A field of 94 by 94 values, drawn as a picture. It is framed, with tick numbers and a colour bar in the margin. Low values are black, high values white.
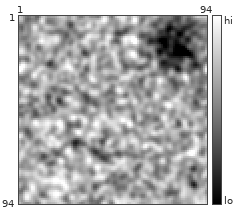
The ninth with the lowest average is the top right. No row or column stands out. There are no regular stripes. There are no lone odd cells. The halves do not mirror each other. The field is mottled with small blotches. A single dip lies in the top right. The ninth with the highest average is the bottom left.
